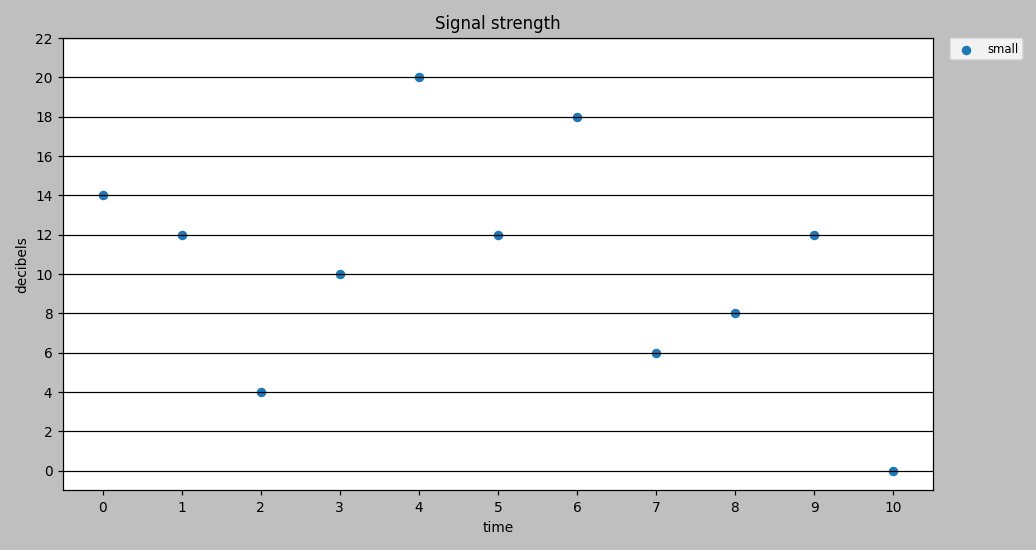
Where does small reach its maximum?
4
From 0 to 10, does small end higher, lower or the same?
lower
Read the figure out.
Title: Signal strength
x-axis: time, ticks 0 1 2 3 4 5 6 7 8 9 10
y-axis: decibels, ticks 0 2 4 6 8 10 12 14 16 18 20 22
Legend: small
Values:
small: 14 12 4 10 20 12 18 6 8 12 0
